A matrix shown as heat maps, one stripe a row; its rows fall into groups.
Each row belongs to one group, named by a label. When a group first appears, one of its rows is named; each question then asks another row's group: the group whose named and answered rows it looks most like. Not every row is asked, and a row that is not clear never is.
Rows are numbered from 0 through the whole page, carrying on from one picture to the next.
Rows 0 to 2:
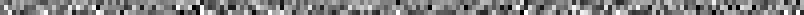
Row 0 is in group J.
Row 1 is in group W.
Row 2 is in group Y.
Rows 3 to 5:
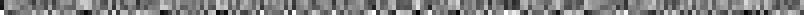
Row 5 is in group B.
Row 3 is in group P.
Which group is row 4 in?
P
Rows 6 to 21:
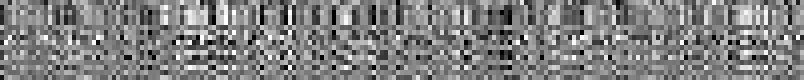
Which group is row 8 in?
P
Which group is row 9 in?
P
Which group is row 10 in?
P
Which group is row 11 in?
B
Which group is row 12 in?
P
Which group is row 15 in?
B
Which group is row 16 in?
P
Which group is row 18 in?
B
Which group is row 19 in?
P
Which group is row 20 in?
B
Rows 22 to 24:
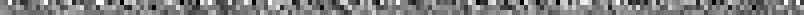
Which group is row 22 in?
Y
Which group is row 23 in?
W
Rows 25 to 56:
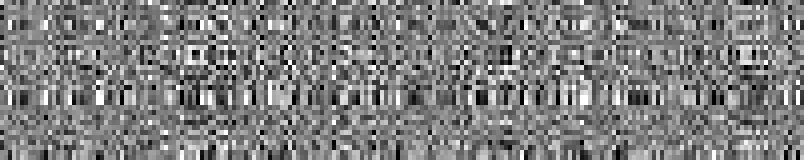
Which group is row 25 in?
B
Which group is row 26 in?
P
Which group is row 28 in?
P
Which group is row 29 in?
Y
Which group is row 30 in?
Y
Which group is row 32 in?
P
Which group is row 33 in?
B
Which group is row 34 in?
P
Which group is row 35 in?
W
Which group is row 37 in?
P
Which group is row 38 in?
B
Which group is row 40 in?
B
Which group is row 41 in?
Y
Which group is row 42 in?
W
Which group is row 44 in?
Y
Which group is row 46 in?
B
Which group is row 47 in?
W
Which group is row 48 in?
J
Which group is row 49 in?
B
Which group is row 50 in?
W
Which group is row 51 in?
P
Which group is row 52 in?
B
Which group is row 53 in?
P
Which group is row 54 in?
P
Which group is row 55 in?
J
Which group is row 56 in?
J
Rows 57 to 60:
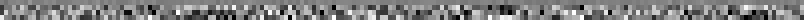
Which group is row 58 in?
P
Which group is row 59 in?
W
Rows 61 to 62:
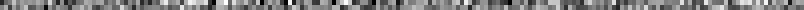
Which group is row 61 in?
P
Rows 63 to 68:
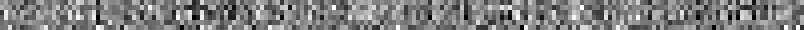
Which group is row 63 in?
W
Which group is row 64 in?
B
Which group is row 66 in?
W
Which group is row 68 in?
Y
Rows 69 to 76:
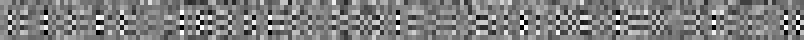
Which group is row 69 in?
B
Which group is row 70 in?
J
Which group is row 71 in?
J
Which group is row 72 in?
Y
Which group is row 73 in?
J
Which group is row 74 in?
Y
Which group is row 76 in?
B
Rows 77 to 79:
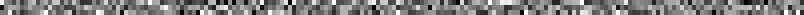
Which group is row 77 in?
B
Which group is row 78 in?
P
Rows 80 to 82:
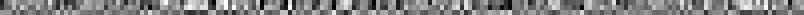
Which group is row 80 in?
P
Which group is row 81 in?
P
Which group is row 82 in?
B
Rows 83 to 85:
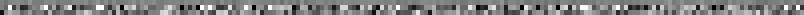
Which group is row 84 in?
Y
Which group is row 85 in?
P
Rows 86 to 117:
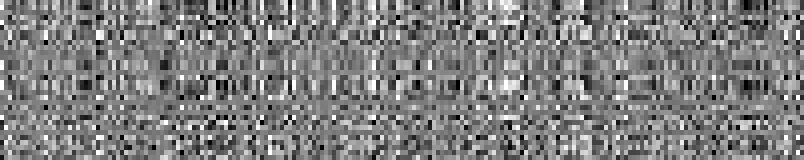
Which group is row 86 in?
B
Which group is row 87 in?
B
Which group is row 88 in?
B
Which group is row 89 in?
J
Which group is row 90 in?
B
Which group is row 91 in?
W
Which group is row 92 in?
Y
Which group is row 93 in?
Y
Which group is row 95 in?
W
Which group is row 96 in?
J
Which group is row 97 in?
J
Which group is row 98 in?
B
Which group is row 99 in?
B
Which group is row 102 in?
B
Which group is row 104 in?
B
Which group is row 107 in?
J
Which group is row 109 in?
B
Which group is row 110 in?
P
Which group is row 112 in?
J
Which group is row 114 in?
W
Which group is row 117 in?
P
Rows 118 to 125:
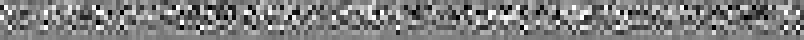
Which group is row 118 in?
B
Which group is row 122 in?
J
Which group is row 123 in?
Y
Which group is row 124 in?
J
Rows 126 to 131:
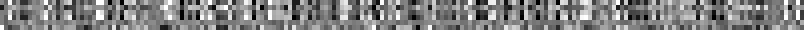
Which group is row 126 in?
Y
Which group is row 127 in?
P
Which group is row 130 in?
J
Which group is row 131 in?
B
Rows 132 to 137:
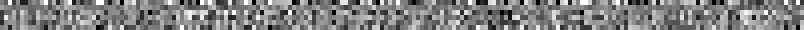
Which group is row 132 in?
Y
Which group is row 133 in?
B
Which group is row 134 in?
P
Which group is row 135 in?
W
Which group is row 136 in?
P
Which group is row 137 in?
J
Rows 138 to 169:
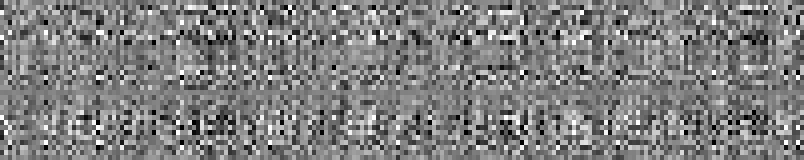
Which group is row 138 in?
W
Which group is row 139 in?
P
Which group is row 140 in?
B
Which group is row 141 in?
J
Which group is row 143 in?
W
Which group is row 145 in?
B
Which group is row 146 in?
W
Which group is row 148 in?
J
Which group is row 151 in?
P
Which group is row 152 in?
J
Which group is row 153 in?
Y
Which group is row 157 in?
W
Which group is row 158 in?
J
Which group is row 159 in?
B
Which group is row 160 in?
W
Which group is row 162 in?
W
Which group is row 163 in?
Y
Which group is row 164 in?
W
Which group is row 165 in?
P
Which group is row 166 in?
Y
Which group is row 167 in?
J
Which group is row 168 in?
W
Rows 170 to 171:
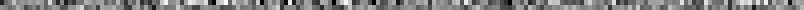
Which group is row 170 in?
P
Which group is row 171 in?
W
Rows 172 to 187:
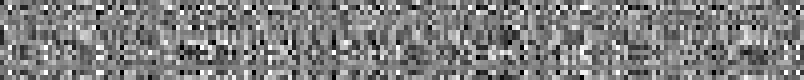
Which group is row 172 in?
P
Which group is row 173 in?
Y
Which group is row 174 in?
J
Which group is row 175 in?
W
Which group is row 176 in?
B
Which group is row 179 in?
P
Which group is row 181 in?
Y
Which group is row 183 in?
Y
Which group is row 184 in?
W
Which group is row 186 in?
Y
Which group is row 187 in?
P
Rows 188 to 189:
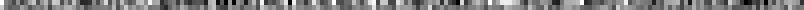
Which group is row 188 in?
B
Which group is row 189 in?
B
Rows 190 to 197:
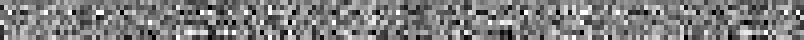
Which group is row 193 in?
J
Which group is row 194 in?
B
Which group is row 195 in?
W
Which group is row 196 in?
P
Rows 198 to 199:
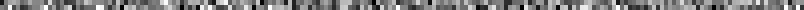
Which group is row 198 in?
P
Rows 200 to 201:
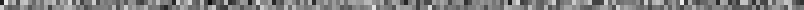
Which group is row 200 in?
W
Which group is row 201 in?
B
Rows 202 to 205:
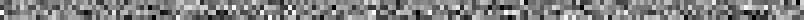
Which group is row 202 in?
J
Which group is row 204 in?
B
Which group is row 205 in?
W
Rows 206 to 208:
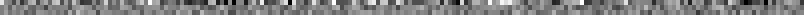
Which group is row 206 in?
B
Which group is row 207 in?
J
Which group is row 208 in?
W
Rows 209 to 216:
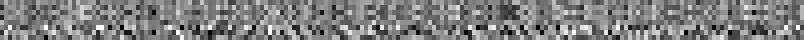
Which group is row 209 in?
W
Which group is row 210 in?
P
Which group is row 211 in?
W
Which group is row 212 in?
P
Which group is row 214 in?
Y
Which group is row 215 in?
W
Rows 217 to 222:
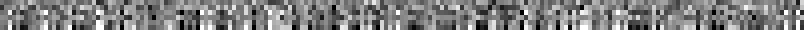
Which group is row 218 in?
P
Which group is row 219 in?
Y
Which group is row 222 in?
Y
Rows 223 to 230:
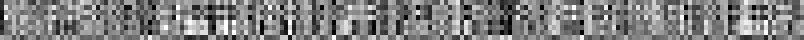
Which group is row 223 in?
P
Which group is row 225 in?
P
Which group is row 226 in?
W
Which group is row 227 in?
P
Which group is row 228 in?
P
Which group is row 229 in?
P
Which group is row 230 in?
B
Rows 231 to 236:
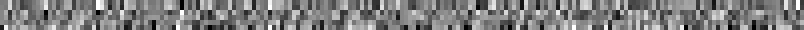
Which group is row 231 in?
Y
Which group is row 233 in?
J
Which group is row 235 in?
W
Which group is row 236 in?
W
